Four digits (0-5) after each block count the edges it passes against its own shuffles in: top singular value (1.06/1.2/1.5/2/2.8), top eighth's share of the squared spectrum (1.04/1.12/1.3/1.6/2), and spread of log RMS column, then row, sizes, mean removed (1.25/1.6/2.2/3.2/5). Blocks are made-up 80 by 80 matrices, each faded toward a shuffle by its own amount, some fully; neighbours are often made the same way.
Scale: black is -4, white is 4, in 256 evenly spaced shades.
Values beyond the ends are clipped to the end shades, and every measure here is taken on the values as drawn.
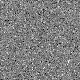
2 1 0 0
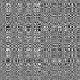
5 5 4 4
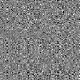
4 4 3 3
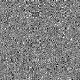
4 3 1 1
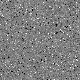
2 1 0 0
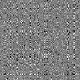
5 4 3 2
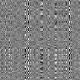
5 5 4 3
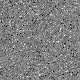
1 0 0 0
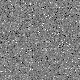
1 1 0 0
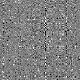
4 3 2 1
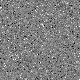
0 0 0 0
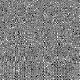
4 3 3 2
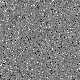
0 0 0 0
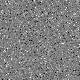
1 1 0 0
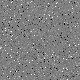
0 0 0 0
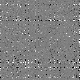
3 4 3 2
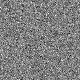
0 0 0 0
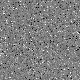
0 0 0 0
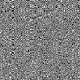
4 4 3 2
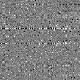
4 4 1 2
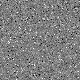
1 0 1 0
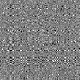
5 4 2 3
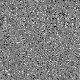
3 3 1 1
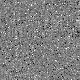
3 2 0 1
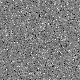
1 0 0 0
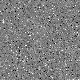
1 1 0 0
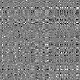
5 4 3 3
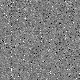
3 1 0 0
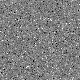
0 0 0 0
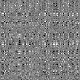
5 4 3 3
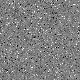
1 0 0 0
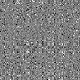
4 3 2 2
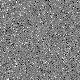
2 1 0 0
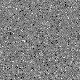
2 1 0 0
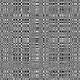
5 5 4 4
